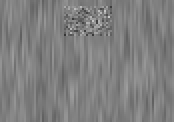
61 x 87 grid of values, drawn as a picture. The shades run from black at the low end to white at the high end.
The top middle is the roughest part. The halves do not mirror each other. There is no overall slope. A few values lie far out on both sides of the bulk. In the top middle lies a patch that is rougher than the rest. Streaks run downward.
